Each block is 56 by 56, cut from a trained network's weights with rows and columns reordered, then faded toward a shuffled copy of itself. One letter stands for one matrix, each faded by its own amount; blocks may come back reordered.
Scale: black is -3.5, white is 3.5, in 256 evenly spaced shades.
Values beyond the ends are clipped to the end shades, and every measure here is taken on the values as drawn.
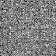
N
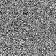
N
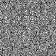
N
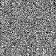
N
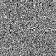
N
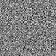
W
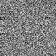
N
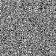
N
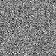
W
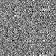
N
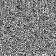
N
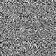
W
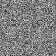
W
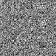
N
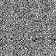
N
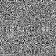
W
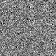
N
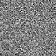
W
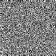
W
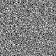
N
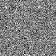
N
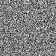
W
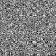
W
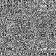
W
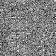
N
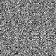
W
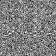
N
